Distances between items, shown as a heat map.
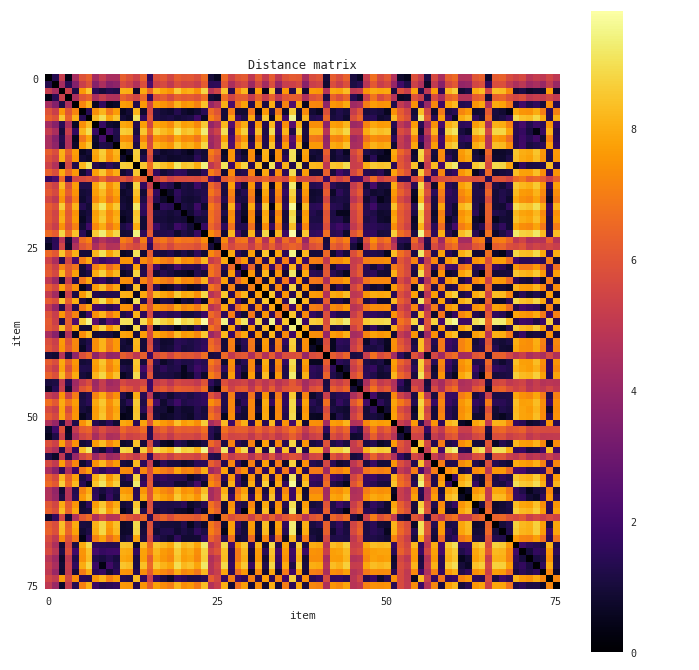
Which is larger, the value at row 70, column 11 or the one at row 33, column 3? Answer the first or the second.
the first
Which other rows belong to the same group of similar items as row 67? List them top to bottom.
5, 6, 11, 12, 14, 16, 17, 18, 19, 20, 21, 22, 23, 26, 28, 29, 31, 33, 35, 37, 39, 40, 42, 43, 44, 47, 48, 49, 50, 54, 57, 59, 60, 63, 64, 66, 68, 74
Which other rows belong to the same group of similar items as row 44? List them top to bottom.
5, 6, 11, 12, 14, 16, 17, 18, 19, 20, 21, 22, 23, 26, 28, 29, 31, 33, 35, 37, 39, 40, 42, 43, 47, 48, 49, 50, 54, 57, 59, 60, 63, 64, 66, 67, 68, 74
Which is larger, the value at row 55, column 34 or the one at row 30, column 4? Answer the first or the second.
the first
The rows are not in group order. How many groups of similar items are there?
3
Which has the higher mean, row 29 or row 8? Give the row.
8
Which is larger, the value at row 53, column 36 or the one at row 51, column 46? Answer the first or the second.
the first
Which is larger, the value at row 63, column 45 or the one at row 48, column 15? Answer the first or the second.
the second
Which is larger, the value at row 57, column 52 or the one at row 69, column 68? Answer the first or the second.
the second
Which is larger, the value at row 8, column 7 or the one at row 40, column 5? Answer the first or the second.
the first
